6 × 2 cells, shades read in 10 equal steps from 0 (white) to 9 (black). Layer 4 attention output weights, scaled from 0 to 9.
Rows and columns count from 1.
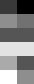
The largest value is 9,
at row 1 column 2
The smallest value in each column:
0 1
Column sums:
21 31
